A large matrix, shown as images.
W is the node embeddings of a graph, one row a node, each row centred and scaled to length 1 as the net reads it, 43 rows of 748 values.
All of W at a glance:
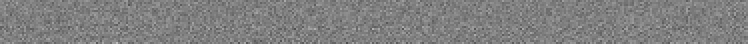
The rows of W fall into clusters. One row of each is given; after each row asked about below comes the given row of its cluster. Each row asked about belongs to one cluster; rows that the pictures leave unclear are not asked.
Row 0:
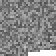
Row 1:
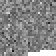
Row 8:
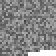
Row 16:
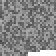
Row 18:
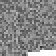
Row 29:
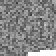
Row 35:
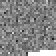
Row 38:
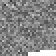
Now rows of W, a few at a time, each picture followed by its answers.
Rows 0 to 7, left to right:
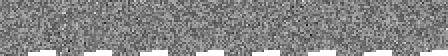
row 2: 35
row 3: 38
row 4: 0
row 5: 35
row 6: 16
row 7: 38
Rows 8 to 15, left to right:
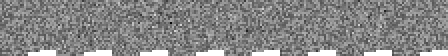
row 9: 18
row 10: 38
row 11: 1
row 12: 18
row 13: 8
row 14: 0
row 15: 8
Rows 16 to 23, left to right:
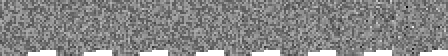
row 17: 29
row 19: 16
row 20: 18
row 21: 0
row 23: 16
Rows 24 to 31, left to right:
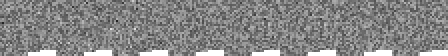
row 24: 1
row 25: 38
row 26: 18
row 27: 18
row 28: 29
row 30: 38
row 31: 18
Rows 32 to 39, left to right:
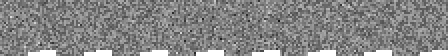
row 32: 0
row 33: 0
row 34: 8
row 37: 1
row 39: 16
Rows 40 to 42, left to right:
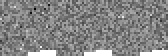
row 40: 16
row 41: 35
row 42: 0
